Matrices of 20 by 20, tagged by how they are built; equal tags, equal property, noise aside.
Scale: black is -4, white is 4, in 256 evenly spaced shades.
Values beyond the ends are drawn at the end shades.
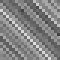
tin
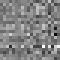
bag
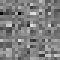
bag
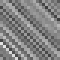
tin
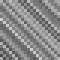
tin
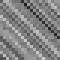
tin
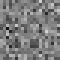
bag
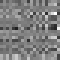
bag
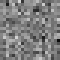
bag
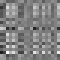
bag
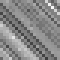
tin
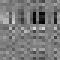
bag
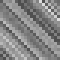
tin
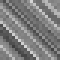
tin
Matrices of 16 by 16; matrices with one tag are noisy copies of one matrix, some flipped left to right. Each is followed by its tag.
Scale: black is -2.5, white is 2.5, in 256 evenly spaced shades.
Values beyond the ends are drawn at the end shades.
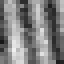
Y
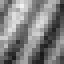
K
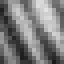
K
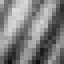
K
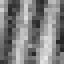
Y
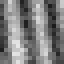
Y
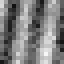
Y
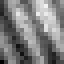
K
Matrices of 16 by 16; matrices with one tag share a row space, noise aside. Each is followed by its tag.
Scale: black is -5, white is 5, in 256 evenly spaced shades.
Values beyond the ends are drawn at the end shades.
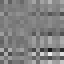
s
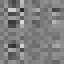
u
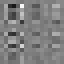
u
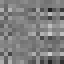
s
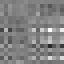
s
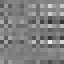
s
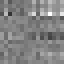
s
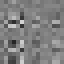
u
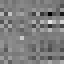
s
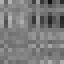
s
